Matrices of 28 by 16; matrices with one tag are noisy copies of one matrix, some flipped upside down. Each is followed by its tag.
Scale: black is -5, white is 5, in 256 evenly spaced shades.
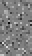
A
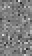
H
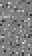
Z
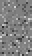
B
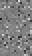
H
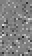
B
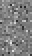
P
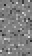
Z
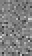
B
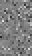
H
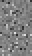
P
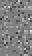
H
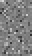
A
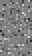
Z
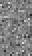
Z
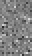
B
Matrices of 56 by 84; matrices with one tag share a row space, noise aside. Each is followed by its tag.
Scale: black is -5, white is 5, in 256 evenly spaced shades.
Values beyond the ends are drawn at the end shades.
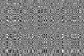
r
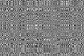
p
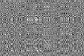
p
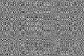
p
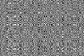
r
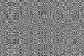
r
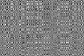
p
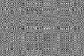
p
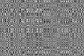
p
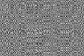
p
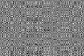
p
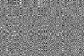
r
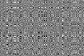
r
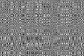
p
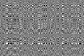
r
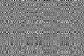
p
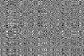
r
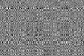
p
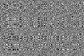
r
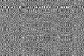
p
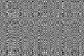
r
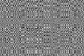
p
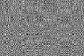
p
